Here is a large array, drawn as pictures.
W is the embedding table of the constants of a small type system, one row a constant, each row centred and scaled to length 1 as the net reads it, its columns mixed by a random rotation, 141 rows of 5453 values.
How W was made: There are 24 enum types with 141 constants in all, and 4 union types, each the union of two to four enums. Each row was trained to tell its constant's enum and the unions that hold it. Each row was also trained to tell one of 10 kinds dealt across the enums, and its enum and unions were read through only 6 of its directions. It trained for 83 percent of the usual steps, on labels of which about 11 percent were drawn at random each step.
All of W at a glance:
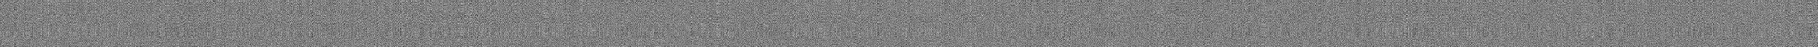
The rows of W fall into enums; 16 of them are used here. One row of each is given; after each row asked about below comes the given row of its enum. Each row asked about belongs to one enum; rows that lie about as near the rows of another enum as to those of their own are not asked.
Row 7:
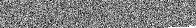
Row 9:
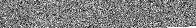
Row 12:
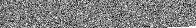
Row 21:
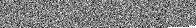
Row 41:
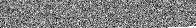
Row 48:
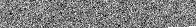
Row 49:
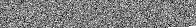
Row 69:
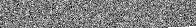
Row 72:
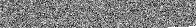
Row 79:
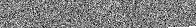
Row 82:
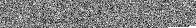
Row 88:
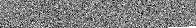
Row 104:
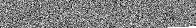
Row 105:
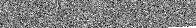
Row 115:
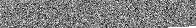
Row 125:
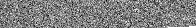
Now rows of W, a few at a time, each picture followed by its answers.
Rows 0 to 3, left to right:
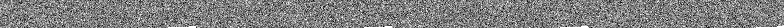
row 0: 9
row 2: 79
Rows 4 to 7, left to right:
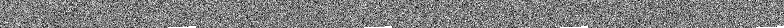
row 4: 88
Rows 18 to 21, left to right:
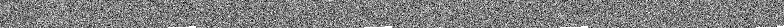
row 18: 9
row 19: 115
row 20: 49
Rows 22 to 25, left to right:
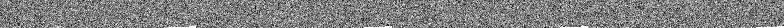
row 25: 72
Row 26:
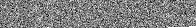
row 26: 49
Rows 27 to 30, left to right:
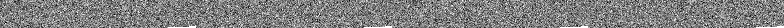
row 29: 49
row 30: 21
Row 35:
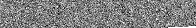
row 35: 48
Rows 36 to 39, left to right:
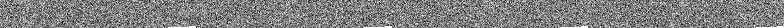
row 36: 115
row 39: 79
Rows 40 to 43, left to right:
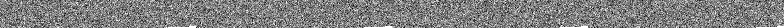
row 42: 21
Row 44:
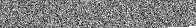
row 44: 125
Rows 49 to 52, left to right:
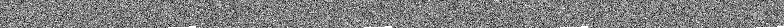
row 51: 7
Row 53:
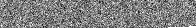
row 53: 48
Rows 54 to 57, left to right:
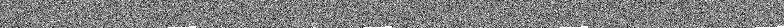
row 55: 41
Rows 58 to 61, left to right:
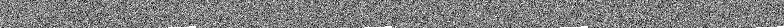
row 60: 12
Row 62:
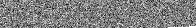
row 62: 72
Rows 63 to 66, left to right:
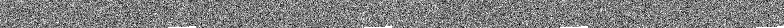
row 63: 115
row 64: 7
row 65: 115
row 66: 82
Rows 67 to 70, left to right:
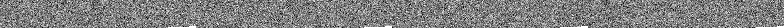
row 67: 21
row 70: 9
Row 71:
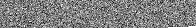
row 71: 49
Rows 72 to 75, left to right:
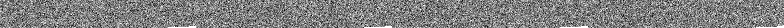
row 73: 79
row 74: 41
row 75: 7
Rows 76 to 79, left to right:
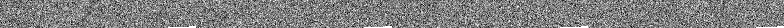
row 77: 41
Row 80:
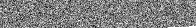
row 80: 41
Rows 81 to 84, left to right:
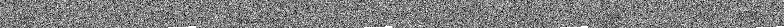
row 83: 79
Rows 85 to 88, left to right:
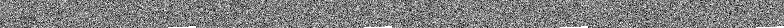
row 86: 41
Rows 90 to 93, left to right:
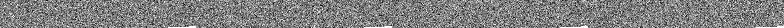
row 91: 72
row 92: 49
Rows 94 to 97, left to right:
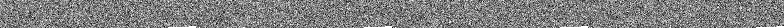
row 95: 9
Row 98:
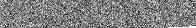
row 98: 48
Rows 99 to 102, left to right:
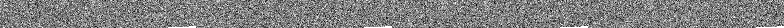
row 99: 88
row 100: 115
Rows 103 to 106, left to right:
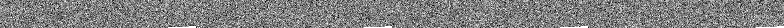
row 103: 88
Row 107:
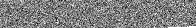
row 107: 115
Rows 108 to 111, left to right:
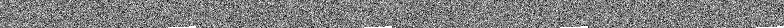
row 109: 79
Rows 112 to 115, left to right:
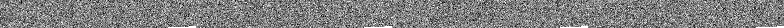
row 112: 12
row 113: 48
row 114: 7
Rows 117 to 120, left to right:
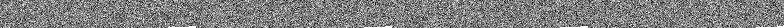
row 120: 21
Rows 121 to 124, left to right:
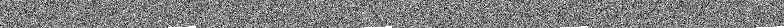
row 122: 7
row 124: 41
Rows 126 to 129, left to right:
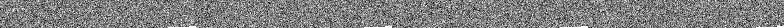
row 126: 82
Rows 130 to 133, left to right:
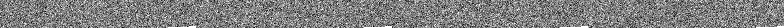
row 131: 9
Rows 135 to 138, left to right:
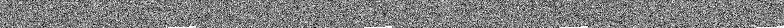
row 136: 82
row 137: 9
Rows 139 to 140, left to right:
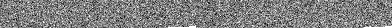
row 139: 21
